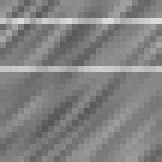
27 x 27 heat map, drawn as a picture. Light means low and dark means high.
Histogram: skewed, a long tail of low values. Odd lines: rows 4 and 12. Roughest part: top left.
